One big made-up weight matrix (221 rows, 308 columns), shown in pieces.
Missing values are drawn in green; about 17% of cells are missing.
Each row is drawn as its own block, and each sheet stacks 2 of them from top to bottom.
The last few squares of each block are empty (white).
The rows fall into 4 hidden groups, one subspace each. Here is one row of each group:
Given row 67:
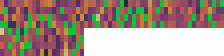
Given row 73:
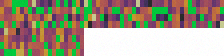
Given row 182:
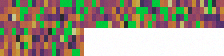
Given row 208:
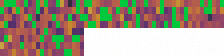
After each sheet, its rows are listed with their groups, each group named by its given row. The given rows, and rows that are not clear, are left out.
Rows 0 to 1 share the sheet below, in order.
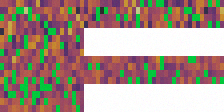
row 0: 67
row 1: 208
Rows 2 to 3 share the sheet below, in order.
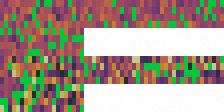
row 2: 67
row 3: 182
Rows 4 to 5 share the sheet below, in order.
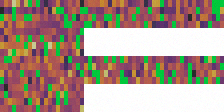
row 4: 208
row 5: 67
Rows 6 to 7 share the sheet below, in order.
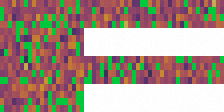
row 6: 182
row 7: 73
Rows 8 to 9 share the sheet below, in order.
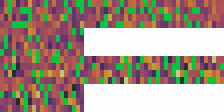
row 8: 182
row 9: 182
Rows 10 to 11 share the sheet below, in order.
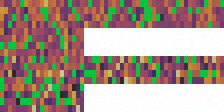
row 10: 67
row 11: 182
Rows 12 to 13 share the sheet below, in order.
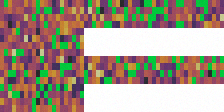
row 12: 208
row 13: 208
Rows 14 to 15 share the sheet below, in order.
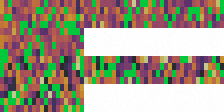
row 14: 67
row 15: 67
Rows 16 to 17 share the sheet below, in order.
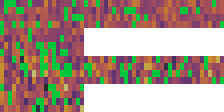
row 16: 182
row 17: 67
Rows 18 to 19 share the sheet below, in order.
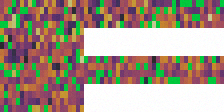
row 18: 208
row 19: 208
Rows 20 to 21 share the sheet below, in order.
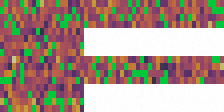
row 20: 73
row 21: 208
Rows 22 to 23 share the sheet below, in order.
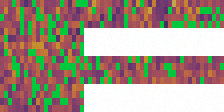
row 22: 73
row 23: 208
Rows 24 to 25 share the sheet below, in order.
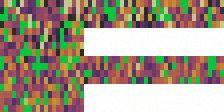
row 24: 67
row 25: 67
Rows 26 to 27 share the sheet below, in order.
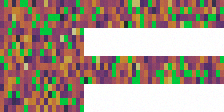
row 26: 182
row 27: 67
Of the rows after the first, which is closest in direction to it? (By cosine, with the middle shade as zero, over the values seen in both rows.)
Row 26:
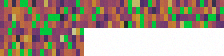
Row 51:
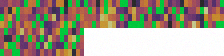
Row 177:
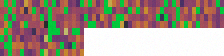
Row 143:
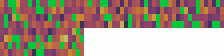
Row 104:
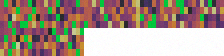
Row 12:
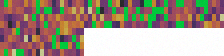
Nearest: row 104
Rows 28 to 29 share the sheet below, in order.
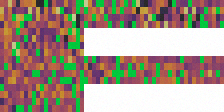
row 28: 73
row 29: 208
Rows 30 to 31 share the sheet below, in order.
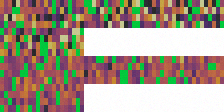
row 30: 182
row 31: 73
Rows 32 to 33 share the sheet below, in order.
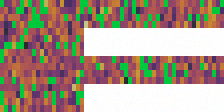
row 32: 67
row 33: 182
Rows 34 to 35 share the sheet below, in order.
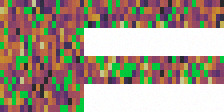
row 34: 73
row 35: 73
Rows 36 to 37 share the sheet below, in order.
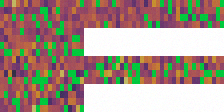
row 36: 208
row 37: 182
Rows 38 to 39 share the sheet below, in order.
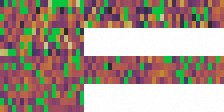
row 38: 73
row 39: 73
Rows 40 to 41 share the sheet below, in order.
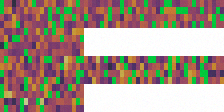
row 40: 208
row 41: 67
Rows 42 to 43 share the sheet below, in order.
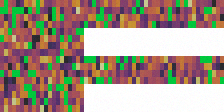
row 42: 67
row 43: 67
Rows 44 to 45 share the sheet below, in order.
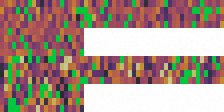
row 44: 73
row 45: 67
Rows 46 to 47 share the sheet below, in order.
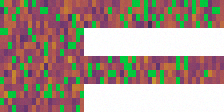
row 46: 67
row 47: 208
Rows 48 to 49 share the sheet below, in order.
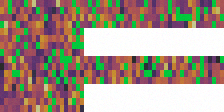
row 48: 67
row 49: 67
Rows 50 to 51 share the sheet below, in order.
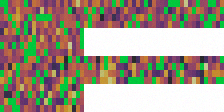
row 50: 73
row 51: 67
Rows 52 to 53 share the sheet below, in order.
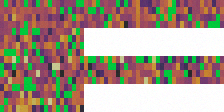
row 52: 182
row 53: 208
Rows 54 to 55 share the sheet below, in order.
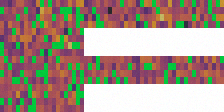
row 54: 73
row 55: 182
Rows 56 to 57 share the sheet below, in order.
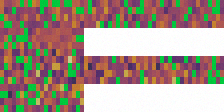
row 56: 182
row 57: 208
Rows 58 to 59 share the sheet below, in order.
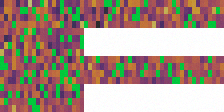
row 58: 182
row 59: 208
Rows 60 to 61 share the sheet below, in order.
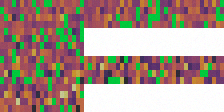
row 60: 182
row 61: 182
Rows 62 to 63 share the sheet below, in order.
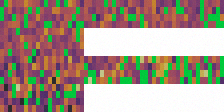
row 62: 208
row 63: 73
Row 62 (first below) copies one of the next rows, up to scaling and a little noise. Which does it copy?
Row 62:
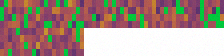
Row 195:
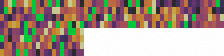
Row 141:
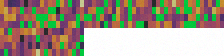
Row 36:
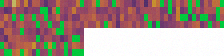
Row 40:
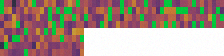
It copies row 195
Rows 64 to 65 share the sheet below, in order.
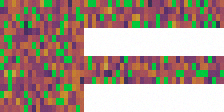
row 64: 73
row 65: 182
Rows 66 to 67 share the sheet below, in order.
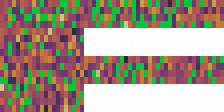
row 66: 182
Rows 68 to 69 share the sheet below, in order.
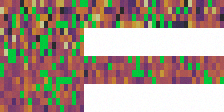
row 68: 67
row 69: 73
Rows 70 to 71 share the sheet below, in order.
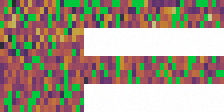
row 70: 208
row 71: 67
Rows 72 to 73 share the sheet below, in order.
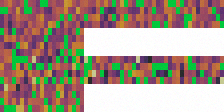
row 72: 67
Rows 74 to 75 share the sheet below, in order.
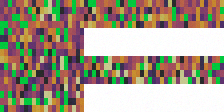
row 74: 73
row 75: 73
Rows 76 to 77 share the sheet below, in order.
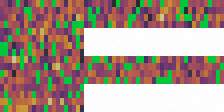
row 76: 73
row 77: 208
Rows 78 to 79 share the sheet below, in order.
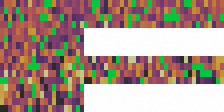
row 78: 182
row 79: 67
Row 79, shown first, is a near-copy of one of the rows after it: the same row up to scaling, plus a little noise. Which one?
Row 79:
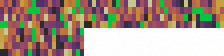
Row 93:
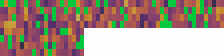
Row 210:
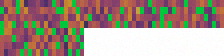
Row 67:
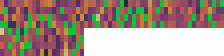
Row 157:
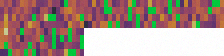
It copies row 157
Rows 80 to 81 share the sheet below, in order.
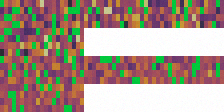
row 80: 73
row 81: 208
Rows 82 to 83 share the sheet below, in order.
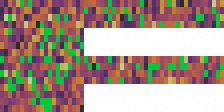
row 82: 67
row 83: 67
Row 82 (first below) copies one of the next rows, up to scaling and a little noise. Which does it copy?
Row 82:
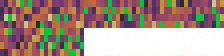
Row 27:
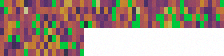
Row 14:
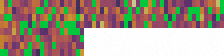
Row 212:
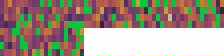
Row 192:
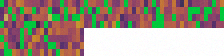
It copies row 192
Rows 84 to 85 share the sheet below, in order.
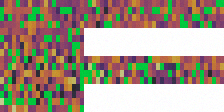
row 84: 182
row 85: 208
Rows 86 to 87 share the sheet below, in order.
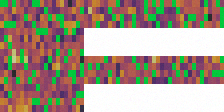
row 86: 208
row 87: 208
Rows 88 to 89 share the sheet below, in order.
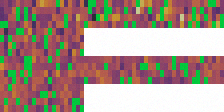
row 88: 73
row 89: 67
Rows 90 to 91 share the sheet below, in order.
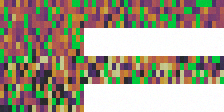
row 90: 182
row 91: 73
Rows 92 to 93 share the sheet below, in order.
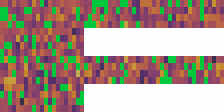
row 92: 182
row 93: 67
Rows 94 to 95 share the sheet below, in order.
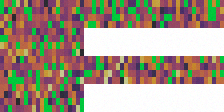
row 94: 208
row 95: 182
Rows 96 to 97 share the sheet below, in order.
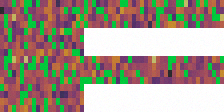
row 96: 67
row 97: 208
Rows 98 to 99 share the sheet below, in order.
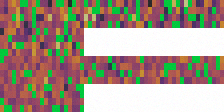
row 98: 73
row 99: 73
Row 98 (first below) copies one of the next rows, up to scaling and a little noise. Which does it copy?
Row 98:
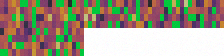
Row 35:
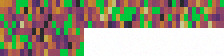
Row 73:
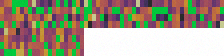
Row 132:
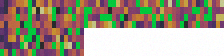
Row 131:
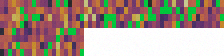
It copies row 131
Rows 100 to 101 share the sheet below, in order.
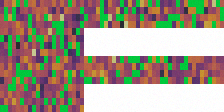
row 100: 182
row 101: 73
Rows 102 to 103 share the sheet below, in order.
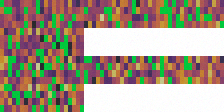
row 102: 73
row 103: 73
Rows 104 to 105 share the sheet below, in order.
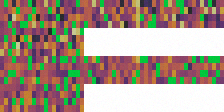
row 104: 182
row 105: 182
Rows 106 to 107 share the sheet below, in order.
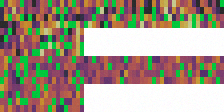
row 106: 67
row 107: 73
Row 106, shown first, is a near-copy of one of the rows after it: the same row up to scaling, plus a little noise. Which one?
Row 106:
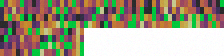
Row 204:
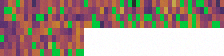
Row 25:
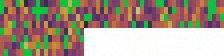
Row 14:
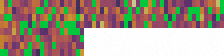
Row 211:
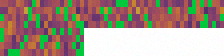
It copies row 204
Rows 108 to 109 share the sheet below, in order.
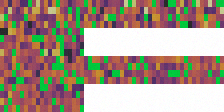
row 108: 67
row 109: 208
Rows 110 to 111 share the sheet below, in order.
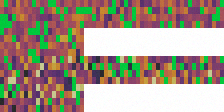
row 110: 182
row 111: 208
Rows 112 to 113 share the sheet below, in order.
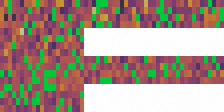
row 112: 67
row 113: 208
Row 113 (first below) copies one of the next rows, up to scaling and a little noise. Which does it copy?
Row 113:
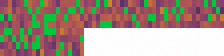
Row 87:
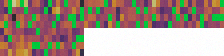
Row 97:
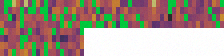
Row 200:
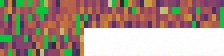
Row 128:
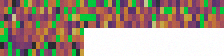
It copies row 200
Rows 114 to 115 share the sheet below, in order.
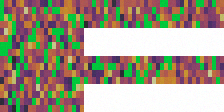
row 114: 67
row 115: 208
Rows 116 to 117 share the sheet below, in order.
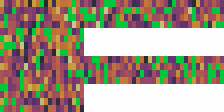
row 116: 182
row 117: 73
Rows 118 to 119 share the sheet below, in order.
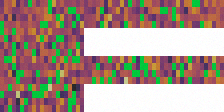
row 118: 182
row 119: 182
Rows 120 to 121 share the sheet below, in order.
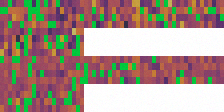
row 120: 182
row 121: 182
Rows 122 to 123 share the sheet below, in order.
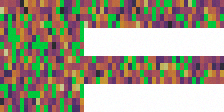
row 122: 67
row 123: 208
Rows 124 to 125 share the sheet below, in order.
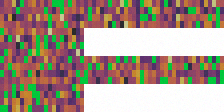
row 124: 182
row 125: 182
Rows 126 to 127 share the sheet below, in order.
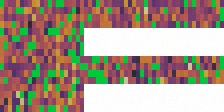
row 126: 67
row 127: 182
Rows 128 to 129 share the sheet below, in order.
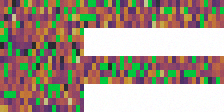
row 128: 208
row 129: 73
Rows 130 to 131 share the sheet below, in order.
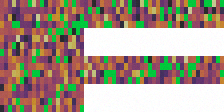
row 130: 182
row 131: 73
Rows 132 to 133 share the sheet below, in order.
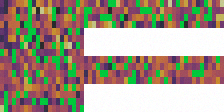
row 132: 73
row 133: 73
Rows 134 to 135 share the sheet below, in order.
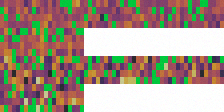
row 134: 73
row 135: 67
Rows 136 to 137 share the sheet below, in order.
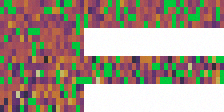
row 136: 208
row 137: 182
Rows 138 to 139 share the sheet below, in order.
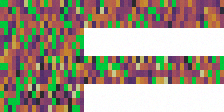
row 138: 67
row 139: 73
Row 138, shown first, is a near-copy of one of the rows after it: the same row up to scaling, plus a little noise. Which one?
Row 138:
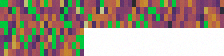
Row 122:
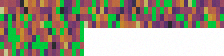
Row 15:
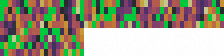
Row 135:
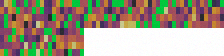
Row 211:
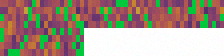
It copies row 15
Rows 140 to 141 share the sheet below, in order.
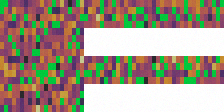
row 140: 208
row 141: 208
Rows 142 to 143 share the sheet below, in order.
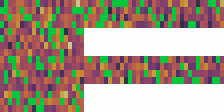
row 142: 73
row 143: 182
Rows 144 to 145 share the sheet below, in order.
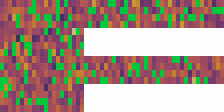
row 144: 182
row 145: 67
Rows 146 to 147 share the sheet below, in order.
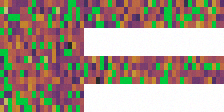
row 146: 73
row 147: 182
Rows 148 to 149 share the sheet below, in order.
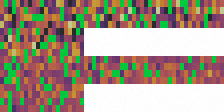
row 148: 208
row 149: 208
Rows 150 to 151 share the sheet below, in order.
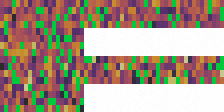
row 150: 208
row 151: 67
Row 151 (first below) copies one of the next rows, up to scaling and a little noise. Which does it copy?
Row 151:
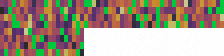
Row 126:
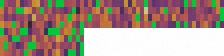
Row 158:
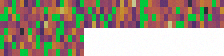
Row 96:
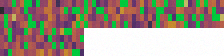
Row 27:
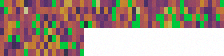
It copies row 96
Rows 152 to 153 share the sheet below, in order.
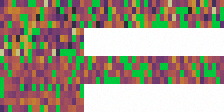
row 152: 182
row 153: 73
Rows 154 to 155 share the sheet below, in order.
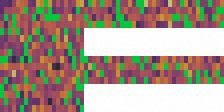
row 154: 73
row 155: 208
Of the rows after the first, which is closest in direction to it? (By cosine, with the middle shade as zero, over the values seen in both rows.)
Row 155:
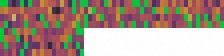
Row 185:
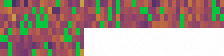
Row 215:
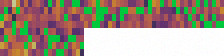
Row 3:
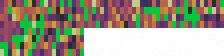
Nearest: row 185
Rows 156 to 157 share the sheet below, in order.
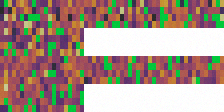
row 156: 67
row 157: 67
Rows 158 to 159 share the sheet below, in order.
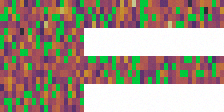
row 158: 67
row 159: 67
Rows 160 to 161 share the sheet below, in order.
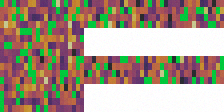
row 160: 67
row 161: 73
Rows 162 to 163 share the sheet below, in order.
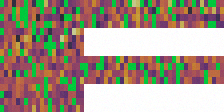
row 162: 182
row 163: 182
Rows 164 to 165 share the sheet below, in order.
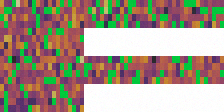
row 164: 182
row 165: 208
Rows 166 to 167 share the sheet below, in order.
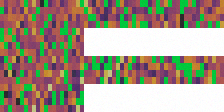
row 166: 73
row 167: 182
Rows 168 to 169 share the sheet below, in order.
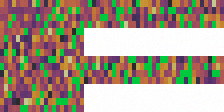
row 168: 182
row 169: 67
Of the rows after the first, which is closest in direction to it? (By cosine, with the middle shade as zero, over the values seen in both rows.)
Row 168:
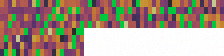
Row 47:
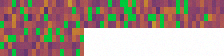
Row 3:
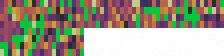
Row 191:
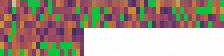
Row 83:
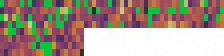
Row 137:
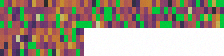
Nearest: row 137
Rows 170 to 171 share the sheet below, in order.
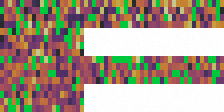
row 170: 67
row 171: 182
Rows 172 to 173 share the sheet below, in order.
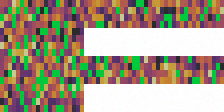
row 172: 208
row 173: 208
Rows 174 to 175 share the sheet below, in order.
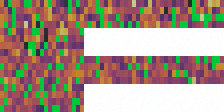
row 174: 67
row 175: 67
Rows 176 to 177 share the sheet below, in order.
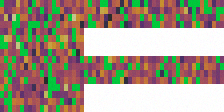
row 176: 182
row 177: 73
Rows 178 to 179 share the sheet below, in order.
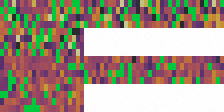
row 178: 182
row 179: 67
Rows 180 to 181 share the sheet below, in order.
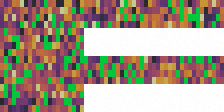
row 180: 67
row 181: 208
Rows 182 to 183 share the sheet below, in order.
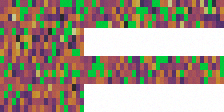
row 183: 182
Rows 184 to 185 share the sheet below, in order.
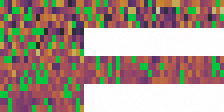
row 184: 208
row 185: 208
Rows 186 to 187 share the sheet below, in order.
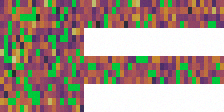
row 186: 182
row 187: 208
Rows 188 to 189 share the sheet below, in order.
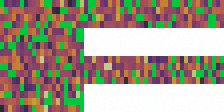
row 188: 208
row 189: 73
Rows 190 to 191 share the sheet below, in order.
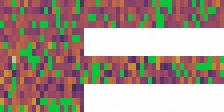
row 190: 208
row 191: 208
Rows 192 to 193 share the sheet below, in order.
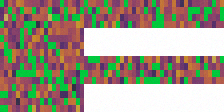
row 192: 67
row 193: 182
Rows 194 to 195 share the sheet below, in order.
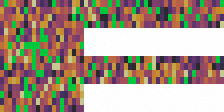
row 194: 73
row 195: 208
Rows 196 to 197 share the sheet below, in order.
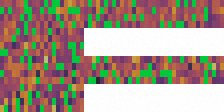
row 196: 67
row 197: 182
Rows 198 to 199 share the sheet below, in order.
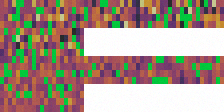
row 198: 182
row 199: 73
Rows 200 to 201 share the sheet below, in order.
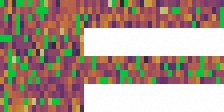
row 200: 208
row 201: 208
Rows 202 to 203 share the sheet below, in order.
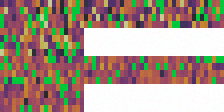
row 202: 73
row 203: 67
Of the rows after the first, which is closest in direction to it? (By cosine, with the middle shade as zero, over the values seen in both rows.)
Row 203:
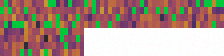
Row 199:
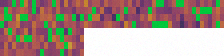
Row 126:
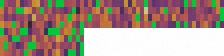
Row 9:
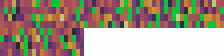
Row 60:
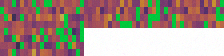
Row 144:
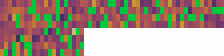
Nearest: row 144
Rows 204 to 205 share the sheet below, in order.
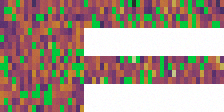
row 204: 67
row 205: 67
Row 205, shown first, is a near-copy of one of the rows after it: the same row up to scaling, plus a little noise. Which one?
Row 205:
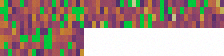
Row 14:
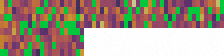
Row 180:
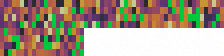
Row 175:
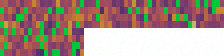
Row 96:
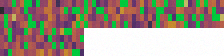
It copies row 14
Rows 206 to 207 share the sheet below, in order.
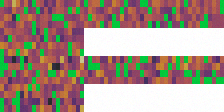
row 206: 208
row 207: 208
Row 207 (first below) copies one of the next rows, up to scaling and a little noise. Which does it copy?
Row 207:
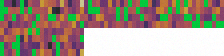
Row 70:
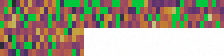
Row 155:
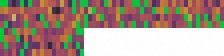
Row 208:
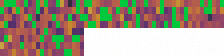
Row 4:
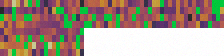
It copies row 155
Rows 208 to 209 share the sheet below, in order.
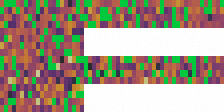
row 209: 208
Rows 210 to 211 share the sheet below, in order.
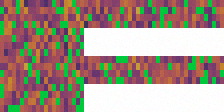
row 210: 67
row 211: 67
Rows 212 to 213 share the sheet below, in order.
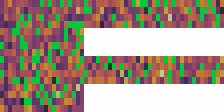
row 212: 67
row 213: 73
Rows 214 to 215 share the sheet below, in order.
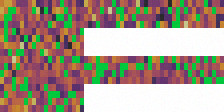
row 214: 73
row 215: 208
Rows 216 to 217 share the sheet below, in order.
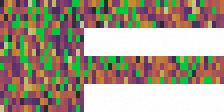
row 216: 182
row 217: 73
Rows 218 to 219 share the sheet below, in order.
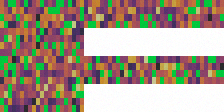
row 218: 208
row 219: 208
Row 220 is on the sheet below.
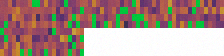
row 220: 182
